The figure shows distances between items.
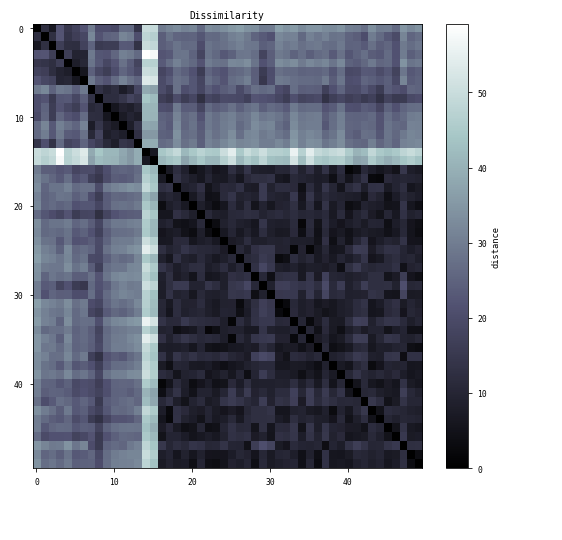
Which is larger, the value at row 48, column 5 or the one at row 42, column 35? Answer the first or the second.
the first
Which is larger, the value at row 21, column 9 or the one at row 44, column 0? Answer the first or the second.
the second
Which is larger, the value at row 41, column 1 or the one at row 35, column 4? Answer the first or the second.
the second
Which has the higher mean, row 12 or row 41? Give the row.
12
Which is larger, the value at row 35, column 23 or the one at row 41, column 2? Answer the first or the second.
the second
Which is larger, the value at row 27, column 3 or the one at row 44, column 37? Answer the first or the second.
the first
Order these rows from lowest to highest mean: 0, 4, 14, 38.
38, 4, 0, 14
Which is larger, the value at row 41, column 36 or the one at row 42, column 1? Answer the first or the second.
the second
